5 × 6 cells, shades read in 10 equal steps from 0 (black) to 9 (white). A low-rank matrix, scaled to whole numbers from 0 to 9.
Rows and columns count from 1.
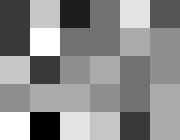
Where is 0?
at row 5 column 2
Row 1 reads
2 7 1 4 8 3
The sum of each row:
25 30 29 32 32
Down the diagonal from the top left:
2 9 5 5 2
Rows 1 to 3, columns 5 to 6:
8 3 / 6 5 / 4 5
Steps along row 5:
down up down down up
